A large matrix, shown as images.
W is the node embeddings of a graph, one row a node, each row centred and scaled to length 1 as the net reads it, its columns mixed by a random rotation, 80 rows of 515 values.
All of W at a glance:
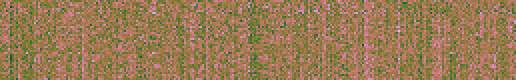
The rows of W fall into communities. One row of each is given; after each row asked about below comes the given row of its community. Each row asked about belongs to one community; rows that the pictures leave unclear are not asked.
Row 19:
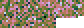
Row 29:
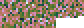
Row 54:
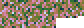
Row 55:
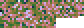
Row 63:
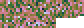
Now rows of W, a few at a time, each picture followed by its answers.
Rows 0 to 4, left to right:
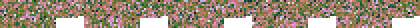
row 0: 55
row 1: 29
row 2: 19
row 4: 29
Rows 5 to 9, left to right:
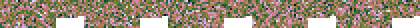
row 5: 54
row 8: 29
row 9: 54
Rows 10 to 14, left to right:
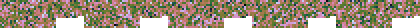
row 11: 54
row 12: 29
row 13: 29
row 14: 54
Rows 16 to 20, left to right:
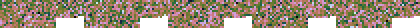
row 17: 54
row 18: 63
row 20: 63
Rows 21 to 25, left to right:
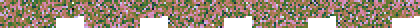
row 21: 55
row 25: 63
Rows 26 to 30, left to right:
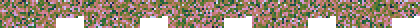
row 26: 19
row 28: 55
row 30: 54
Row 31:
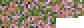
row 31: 19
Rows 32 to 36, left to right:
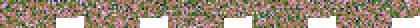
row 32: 55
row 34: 19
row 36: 63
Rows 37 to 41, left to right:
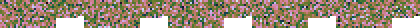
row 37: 29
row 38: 63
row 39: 54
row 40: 54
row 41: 55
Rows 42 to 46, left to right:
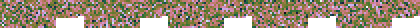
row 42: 54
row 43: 63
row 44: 19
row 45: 55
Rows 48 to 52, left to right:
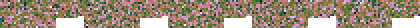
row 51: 19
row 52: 29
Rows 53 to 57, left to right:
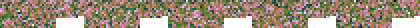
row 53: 19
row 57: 55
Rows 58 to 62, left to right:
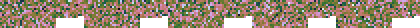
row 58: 63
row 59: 55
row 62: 54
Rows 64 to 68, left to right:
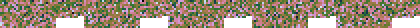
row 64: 29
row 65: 55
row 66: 29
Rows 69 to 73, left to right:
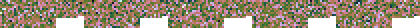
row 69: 63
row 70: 19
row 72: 55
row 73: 54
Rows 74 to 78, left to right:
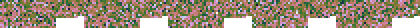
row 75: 63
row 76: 63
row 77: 54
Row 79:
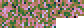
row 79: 54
